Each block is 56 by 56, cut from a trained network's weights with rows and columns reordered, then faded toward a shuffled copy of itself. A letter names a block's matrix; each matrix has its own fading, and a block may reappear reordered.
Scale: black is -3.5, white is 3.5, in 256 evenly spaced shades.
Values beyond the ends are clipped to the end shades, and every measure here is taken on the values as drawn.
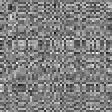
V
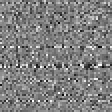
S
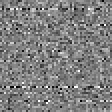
S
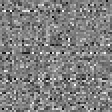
S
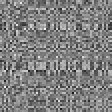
V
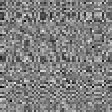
V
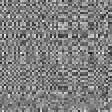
V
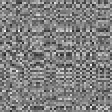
V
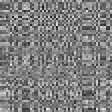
V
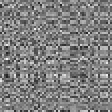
V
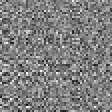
S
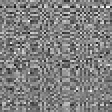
V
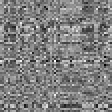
V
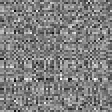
V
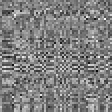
V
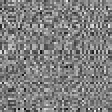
V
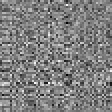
V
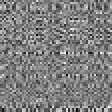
V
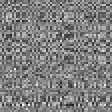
V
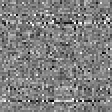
S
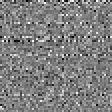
S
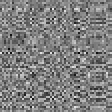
V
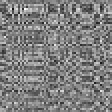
V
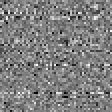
S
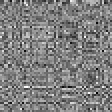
V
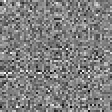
S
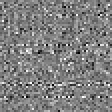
S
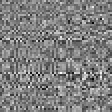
V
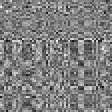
V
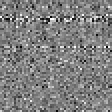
S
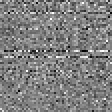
S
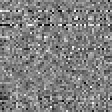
S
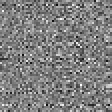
S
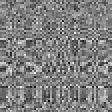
V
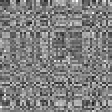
V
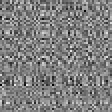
V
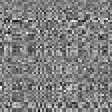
V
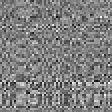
V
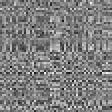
V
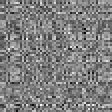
V
